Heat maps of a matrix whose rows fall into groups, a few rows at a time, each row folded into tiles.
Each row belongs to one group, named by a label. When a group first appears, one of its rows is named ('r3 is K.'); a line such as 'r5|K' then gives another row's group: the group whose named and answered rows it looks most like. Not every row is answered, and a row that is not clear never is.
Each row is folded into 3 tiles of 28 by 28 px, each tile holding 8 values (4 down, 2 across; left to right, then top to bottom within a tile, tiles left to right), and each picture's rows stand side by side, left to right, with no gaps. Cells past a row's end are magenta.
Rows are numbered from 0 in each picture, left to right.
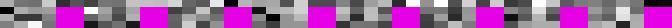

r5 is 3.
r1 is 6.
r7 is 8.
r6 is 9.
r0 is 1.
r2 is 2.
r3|1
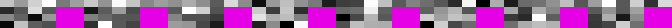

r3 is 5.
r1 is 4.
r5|2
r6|9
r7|3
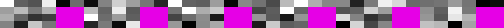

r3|4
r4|4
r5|8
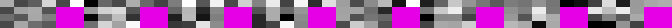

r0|2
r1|9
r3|3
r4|2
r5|9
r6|8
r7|6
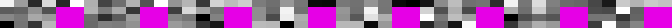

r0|2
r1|2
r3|8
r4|8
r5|5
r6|9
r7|4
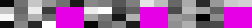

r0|5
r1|6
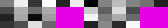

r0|3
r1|5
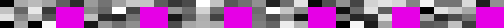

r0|5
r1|4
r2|9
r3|1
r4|4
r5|1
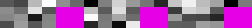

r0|4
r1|5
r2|1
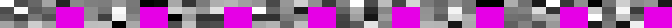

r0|1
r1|8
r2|6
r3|9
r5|8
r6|2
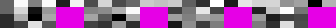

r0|3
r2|2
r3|1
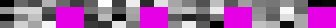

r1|3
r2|6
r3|8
